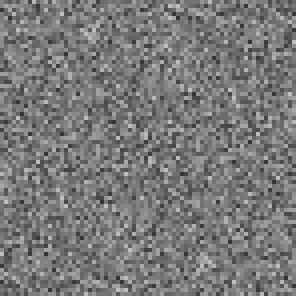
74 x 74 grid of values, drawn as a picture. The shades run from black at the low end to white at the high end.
Overall the values sit about 50% of the way up the scale. A half turn leaves it unchanged. Fine speckle covers the field. No overall slope runs across the table. No single row or column stands out from its neighbours. There are no regular stripes. The histogram is bell-shaped.
